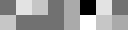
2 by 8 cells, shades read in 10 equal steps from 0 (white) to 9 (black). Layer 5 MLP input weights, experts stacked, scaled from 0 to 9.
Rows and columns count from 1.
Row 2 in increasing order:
0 2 2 3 3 5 5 5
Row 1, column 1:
5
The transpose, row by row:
5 2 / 1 5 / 2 5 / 5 5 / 3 3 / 9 0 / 1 2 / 5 3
